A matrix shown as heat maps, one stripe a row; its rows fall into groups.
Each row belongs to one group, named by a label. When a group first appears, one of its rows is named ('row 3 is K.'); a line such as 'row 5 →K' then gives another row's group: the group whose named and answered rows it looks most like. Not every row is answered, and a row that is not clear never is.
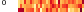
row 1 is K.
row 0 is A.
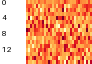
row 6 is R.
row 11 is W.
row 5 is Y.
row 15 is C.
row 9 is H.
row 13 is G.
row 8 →G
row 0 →H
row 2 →K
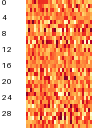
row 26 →W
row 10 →C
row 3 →G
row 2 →R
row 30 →W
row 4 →W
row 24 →C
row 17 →Y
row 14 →R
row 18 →G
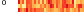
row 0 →G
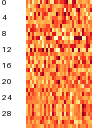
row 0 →W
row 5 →H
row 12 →R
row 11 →K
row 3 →H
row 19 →H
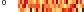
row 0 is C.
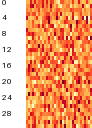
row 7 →K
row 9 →A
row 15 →R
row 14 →W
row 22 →A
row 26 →W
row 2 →G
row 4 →C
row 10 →K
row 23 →Y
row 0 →R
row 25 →H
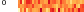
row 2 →A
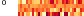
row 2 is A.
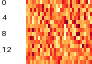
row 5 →W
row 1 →Y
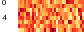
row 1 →Y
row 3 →G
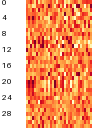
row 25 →Y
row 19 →R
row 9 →Y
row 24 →R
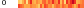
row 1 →H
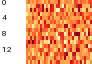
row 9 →R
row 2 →R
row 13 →W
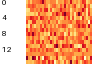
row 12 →R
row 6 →H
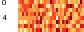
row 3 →R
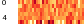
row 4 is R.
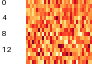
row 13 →Y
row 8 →K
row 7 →Y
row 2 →Y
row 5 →C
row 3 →W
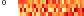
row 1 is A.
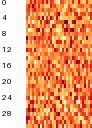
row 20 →H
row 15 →A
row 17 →C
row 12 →G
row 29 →K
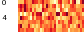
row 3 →W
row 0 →A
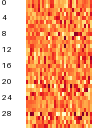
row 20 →G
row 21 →W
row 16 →C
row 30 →C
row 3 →C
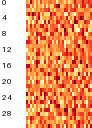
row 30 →H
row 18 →C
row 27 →W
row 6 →R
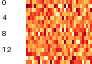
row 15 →G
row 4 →K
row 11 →C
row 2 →C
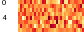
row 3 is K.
